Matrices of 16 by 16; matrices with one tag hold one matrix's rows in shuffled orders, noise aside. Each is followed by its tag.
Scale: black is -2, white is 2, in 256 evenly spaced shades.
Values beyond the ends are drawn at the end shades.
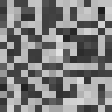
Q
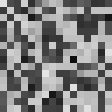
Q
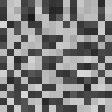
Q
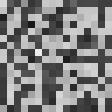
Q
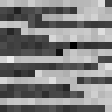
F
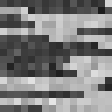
F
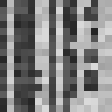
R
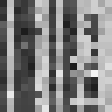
R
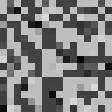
Q
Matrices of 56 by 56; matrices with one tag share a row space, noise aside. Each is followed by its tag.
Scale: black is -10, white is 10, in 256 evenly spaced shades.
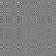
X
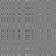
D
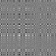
D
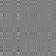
X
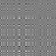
D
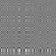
D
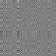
X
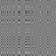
D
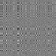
X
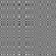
D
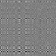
D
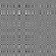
D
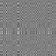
X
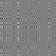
X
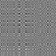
D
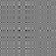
D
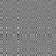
X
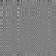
X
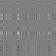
X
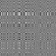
D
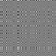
X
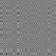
X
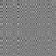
X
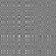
D
